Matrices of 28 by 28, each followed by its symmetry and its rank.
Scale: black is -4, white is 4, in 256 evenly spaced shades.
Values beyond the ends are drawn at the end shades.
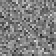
antisymmetric, full rank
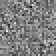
antisymmetric, full rank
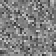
antisymmetric, full rank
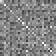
symmetric, rank five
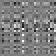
neither, rank two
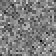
symmetric, full rank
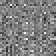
neither, rank five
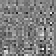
neither, rank five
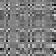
neither, rank two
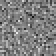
antisymmetric, full rank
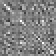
symmetric, rank five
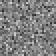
antisymmetric, full rank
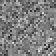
symmetric, full rank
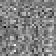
neither, rank five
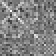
symmetric, rank five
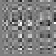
neither, rank two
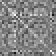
symmetric, rank five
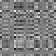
neither, rank two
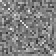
symmetric, full rank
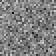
symmetric, full rank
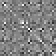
symmetric, rank five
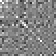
symmetric, rank five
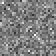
symmetric, full rank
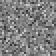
antisymmetric, full rank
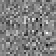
neither, rank five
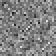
symmetric, full rank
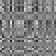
neither, rank two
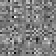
neither, rank five
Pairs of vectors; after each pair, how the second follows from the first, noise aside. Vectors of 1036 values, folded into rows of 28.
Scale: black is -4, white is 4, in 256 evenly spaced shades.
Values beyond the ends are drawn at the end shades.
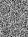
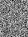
copied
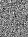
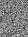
reversed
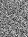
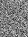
copied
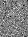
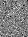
copied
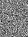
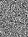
reversed
